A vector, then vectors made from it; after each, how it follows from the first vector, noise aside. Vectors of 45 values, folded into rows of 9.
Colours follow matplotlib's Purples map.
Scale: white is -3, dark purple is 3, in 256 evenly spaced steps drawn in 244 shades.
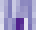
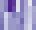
wrapped around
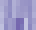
shrunk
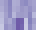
shrunk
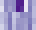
wrapped around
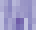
shrunk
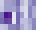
wrapped around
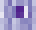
wrapped around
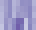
shrunk
